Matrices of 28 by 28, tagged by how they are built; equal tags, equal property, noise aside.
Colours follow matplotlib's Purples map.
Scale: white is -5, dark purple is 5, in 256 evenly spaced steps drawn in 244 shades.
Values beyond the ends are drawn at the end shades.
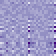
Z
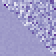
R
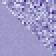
R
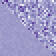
R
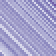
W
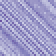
W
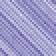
W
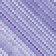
W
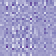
Z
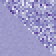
R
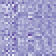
Z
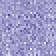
Z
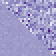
R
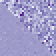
R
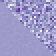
R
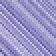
W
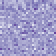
Z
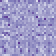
Z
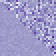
R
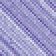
W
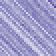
W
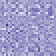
Z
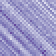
W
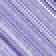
W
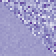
R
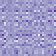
Z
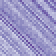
W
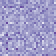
Z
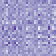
Z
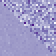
R
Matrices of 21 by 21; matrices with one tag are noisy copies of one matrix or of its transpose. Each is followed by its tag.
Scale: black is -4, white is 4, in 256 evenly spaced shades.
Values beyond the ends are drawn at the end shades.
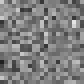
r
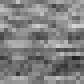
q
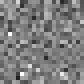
r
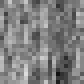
q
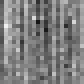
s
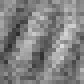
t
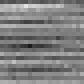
s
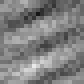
t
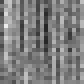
s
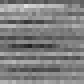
s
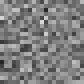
r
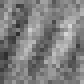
t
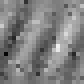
t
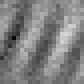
t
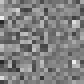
r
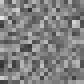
r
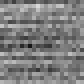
s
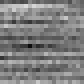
s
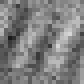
t
